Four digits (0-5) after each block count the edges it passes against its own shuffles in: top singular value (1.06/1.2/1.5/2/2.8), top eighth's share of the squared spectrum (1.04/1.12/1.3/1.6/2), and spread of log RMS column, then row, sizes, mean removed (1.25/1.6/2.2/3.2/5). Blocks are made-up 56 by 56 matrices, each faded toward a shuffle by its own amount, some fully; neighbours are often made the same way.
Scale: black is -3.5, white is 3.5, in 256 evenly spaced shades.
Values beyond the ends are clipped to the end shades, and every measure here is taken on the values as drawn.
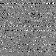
2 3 0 3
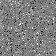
0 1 0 0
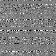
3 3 0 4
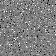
0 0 0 0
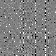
4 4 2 1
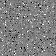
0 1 0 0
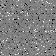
3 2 0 1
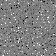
2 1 0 0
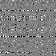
4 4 1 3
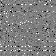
4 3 1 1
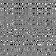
4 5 2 3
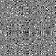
4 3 2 2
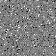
3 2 0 1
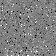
0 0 0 0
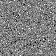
0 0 0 0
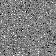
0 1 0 0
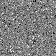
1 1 0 0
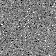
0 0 0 0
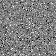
2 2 0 0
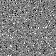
1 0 0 0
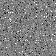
2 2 0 0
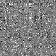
3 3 1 1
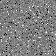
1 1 0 0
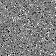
0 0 0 0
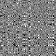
4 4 2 2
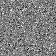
0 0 0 1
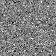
1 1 0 1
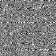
2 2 0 3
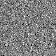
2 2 0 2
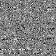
2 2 0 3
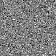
0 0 0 1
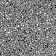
0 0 0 0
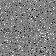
0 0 0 0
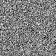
1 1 0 0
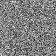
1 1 0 0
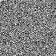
2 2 0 1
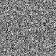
3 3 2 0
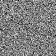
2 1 0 0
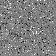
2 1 0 0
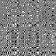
4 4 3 3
